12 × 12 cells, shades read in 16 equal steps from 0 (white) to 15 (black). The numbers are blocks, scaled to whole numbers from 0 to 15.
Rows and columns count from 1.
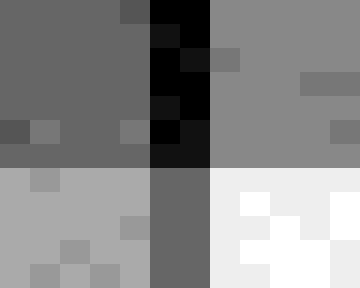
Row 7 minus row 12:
4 3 4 3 4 5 5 6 6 7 7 6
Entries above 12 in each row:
2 2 2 2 2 2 2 0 0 0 0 0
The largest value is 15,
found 8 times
